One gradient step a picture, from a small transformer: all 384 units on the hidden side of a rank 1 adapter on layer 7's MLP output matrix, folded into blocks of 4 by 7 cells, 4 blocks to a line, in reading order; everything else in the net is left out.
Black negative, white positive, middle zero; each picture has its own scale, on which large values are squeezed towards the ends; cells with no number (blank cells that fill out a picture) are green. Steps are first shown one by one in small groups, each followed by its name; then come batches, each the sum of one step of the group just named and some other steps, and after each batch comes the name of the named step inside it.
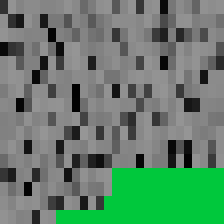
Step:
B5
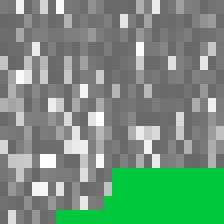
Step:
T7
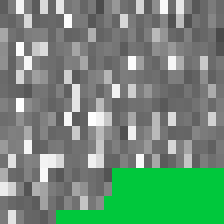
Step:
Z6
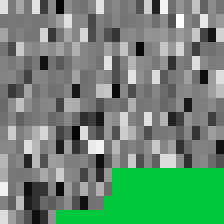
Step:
Z6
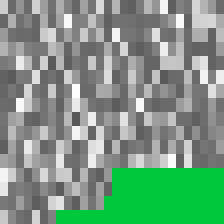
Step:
Z6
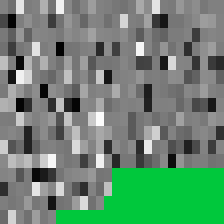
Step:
T7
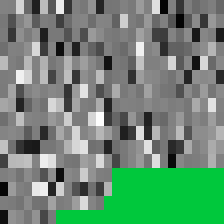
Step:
T7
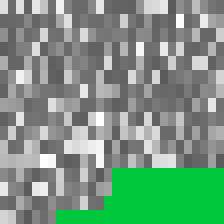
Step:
T7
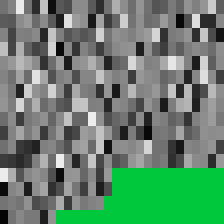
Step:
Z6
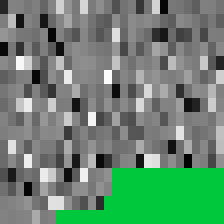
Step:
B5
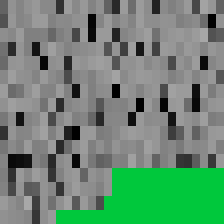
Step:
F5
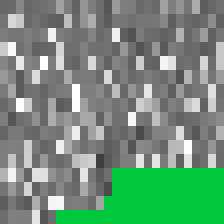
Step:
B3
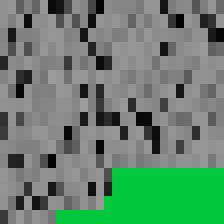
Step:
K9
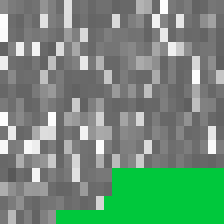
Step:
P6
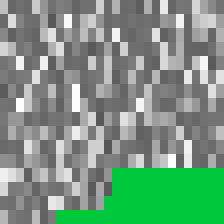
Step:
B3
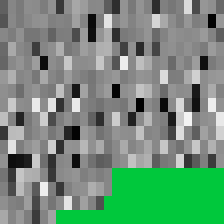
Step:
F5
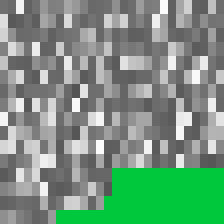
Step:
P6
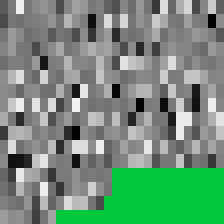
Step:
F5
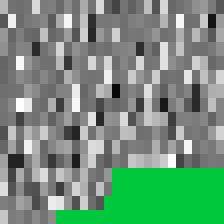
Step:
F5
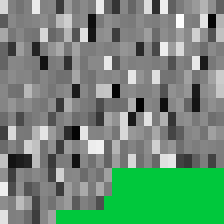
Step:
F5
